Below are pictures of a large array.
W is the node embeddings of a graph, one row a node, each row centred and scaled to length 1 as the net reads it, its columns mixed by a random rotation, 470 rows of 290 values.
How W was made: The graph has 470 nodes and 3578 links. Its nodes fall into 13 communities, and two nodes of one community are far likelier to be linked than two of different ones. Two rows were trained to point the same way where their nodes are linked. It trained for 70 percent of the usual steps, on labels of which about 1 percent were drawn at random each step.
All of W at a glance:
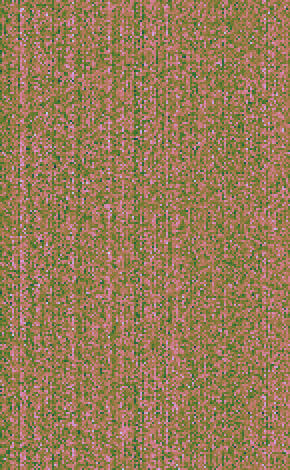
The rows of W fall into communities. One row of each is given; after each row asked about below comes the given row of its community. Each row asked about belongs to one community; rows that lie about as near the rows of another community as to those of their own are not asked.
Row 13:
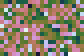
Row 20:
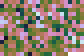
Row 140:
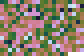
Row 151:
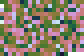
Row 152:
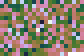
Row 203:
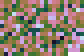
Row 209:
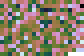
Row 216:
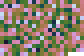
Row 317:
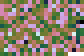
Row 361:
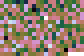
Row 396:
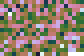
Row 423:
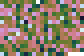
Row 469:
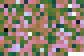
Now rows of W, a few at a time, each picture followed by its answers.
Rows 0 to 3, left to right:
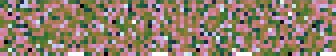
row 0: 140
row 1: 203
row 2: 317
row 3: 469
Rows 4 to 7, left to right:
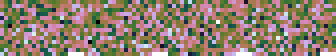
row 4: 151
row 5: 140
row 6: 152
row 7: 361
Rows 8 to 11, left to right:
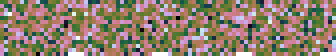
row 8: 469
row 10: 361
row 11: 216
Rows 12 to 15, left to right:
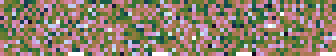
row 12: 396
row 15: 203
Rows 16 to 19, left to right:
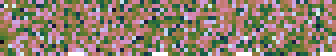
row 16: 209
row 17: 317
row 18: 469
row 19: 203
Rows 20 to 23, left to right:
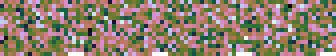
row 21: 469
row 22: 152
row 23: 423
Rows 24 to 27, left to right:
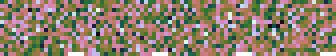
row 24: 423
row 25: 317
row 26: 151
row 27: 20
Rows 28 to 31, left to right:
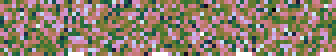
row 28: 203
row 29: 216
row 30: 361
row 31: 317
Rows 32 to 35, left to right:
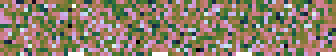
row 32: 361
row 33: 13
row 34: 140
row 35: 152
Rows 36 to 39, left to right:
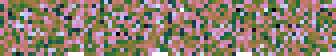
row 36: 203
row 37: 469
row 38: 317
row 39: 317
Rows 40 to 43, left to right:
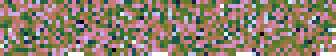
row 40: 152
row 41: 140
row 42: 216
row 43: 423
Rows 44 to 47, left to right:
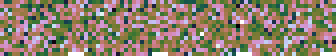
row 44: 13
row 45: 361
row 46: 361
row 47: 396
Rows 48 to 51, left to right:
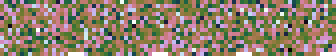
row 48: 152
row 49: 423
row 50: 13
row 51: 317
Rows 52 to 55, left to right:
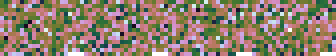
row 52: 20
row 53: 140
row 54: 317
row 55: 423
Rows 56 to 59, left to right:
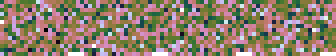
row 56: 423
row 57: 209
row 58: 317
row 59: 13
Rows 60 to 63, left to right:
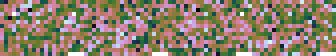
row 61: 13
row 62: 423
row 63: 396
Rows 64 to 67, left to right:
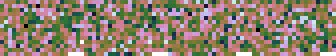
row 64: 20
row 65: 20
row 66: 469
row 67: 13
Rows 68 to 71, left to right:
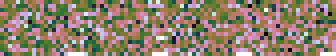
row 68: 423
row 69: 469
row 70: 20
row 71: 317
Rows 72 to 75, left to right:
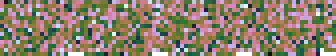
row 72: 152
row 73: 469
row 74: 140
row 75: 203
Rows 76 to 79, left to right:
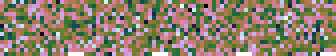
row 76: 152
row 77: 152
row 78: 209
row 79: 361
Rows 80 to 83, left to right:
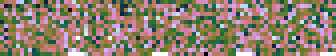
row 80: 469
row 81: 13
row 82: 469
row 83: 423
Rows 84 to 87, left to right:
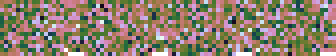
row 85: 209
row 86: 423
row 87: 469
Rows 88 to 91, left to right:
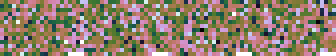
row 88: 20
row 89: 423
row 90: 396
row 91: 13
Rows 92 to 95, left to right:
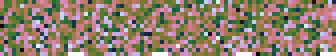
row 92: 151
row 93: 216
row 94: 317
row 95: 151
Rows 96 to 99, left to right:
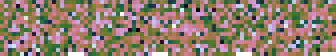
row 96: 209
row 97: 423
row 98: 317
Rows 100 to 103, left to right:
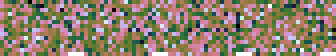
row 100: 13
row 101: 423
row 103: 13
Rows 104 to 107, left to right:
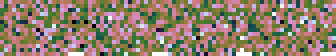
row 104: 317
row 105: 203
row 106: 361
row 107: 203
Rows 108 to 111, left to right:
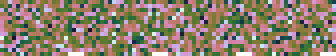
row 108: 140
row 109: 469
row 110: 317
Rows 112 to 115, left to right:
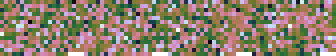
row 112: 203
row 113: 13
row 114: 152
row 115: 203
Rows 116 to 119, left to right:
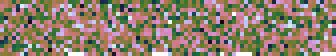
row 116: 20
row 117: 361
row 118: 423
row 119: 151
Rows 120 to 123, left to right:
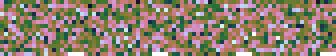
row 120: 216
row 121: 151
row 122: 469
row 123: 13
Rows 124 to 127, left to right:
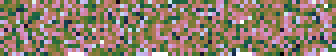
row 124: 20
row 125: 152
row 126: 361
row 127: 361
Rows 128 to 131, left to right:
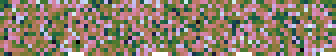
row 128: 469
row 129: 152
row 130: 20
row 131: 152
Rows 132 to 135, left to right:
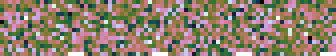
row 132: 209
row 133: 151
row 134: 140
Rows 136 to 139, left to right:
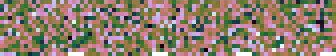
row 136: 361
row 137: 469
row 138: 20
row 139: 13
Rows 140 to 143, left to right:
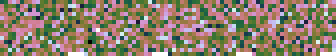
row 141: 216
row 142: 13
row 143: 423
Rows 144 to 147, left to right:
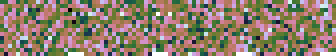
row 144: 317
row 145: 469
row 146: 216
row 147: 469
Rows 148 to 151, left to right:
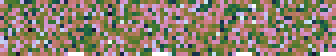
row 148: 396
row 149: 396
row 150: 423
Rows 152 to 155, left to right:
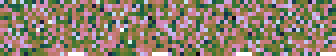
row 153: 152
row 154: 423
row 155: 152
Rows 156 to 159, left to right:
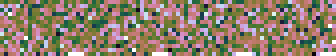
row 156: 13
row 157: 151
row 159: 423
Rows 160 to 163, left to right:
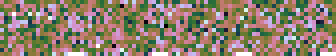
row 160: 423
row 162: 216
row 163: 13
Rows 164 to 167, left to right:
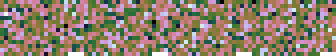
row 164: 469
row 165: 151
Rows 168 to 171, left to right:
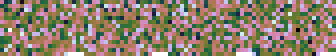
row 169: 317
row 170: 209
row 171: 423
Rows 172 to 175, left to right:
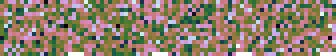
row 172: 469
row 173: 152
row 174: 151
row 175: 20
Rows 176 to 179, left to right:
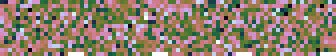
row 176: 140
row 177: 151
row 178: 140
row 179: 203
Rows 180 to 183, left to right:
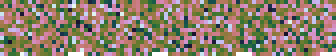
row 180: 216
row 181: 216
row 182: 140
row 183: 469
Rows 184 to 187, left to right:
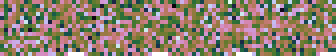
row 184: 396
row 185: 469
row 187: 423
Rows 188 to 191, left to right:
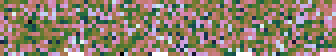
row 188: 20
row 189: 469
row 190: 140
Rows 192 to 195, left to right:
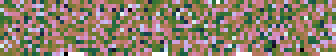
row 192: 152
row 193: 423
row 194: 396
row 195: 20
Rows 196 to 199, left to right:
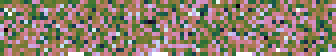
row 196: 13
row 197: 20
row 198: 203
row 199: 13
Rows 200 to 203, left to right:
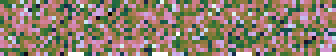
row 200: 423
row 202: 361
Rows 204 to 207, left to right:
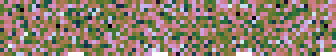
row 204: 317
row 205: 20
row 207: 151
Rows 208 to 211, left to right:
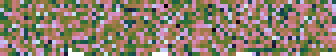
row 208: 396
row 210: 151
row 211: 423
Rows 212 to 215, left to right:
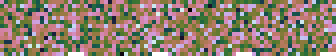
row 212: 361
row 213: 469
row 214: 317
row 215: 423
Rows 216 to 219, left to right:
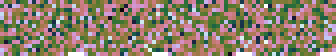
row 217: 317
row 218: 317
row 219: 209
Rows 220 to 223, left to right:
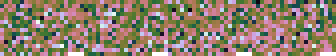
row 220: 140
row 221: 203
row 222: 317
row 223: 13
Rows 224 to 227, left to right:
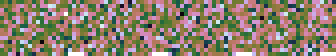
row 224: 361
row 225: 469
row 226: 423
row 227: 361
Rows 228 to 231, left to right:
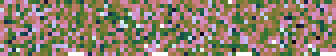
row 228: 140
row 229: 151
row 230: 203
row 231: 151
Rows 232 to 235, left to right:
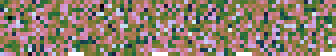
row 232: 361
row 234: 20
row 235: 140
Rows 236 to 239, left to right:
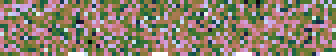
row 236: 216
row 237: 423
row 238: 152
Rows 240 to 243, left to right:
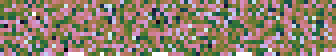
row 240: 361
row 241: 317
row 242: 152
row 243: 209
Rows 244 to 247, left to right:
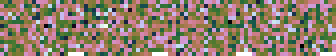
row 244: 151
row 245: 203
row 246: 209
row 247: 423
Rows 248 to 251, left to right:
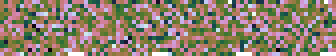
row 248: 20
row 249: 13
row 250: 423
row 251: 216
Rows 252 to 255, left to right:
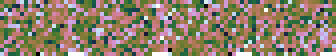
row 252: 469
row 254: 423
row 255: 317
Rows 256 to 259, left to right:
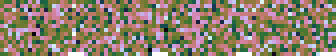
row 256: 317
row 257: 361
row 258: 203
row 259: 140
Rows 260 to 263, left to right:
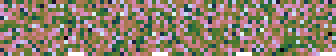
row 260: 151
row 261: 469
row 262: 209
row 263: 152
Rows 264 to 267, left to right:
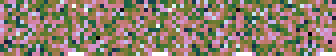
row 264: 140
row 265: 140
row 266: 152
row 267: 423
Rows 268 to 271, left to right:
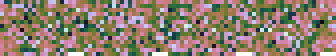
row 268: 216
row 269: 203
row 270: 203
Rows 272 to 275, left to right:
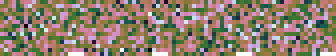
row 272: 20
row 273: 361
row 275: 13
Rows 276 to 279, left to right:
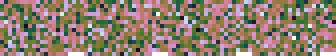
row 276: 20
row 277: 469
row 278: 396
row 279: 209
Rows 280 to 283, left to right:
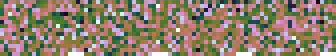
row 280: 209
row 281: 152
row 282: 152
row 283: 13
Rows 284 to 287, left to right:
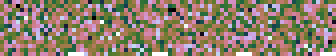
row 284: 209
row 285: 361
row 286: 203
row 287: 209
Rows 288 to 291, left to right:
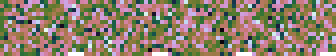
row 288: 469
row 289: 396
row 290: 423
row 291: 20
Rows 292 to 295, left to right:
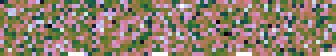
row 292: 140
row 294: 216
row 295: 317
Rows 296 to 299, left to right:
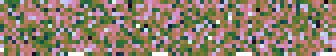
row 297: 469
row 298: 151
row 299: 317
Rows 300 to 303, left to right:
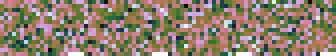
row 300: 20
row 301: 151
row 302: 203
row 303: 152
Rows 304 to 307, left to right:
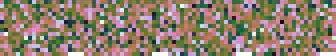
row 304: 13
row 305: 209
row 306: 216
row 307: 203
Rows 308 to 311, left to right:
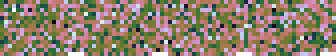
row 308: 317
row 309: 423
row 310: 209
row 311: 361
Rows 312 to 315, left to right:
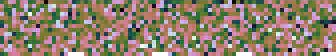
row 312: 317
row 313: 140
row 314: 13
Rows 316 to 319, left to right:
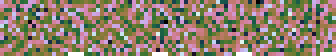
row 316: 20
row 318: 152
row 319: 216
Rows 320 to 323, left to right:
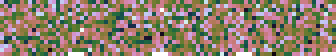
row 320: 216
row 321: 151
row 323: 469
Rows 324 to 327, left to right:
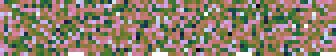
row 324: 216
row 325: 361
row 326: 140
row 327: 151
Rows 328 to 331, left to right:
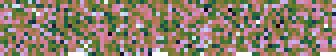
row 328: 216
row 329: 152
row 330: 140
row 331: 20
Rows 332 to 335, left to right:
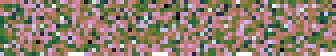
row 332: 469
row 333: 140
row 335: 140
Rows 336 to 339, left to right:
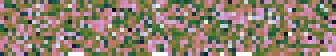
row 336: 152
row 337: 423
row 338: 361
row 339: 209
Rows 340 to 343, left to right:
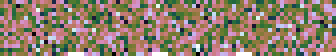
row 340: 209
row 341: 361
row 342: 361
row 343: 151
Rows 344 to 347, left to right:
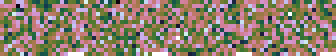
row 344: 209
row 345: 152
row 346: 423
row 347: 140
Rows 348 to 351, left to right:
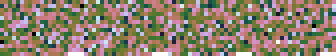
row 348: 209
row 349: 152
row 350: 216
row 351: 396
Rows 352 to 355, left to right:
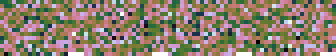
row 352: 151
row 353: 216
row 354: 216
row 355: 140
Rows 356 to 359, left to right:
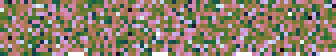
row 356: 152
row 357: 361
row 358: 317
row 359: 140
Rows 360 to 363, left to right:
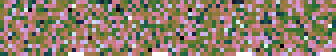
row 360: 317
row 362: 203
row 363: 396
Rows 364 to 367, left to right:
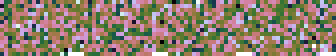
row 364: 203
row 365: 216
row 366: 216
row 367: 13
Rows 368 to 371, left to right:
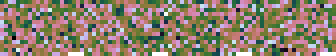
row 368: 140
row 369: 13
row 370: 152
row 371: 140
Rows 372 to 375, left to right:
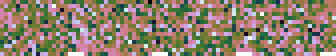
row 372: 209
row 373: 13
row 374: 203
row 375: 216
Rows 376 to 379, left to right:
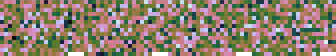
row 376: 13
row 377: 203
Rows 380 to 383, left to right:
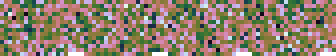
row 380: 396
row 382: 152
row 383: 20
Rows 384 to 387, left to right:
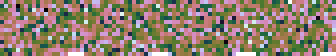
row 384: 209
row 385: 140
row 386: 423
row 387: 423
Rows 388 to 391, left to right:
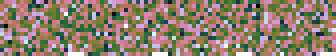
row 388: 361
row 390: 140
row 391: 423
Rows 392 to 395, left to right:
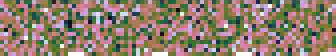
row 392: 13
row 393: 152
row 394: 20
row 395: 216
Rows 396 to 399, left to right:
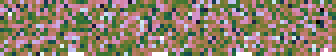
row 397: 203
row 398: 203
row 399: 13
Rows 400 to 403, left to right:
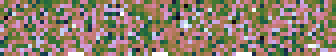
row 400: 20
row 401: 216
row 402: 203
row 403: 140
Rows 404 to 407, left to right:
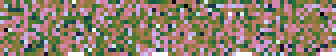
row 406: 317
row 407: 209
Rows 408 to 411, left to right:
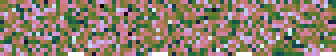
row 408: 317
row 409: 209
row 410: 151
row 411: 152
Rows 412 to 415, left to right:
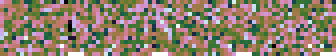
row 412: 13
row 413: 13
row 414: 140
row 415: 140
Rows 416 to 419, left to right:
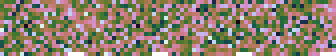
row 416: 20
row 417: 216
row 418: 13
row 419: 216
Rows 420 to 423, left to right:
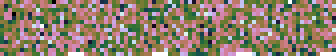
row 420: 151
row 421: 140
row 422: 152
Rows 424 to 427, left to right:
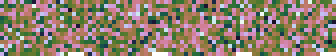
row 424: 152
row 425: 20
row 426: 361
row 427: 396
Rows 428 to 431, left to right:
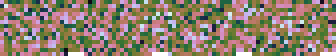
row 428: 361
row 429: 423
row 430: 151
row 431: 140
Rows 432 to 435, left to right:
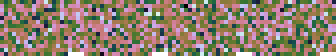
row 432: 151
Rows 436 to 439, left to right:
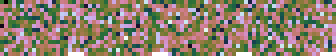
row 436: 151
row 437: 209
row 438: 423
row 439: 20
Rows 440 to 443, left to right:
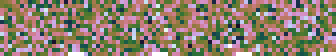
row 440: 13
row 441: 423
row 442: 140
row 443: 203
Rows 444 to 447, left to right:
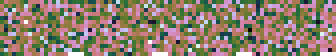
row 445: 20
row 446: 361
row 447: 151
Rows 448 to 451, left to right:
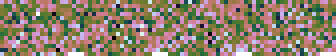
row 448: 396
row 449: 20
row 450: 152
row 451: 152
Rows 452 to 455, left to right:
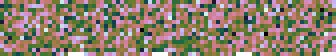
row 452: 203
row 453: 216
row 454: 216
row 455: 317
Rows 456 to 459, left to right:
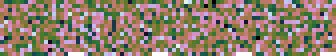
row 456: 20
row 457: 216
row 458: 469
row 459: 469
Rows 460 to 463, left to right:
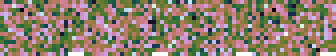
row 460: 216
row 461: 13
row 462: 152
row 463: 361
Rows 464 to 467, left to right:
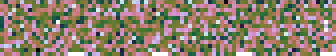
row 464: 317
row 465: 317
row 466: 152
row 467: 361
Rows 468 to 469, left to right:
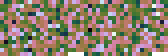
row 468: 216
